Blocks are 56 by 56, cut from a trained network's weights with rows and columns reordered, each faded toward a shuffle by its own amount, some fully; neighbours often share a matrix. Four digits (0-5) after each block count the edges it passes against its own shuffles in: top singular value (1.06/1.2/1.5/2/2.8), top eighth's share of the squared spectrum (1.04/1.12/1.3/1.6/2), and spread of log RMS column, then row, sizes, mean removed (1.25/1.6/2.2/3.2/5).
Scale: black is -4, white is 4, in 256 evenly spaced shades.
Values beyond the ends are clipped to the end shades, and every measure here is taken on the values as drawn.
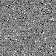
0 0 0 0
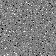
0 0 0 0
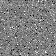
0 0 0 0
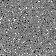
0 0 0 0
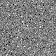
0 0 0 0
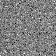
0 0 0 0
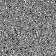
1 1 0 0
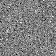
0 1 0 0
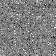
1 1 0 0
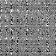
3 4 3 1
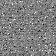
1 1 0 0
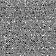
2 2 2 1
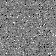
1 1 0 0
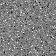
1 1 0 0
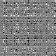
4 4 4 1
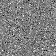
0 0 0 0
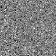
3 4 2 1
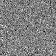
1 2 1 0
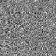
3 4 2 2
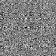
3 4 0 3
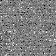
2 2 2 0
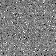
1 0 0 0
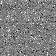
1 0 0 0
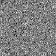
2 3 1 1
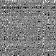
3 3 3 1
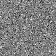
2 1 0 0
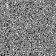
2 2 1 0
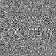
3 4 1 2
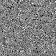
2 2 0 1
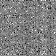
2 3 0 2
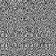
4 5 2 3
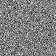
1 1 0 0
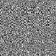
3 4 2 2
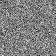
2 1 0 0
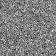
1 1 0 0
